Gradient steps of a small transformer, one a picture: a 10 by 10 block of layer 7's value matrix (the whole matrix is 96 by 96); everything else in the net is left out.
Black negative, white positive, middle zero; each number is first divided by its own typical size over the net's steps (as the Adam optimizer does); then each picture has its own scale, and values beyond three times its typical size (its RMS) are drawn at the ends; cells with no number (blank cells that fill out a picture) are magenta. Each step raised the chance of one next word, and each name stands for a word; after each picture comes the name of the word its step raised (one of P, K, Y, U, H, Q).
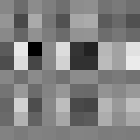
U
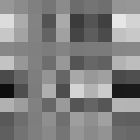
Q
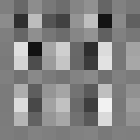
U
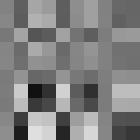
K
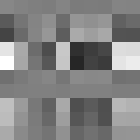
U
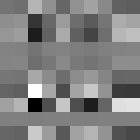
Q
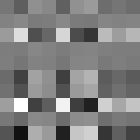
Q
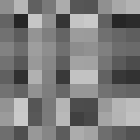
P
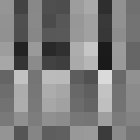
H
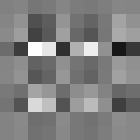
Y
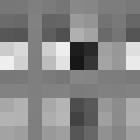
U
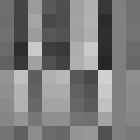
H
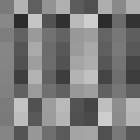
P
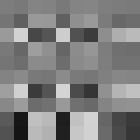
K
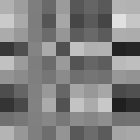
Y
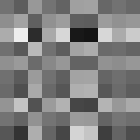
Q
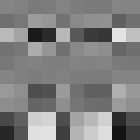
K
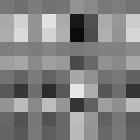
Q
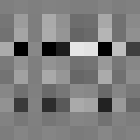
Y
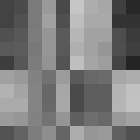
H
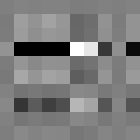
Y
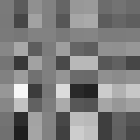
K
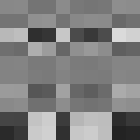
K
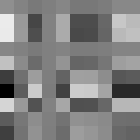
Q
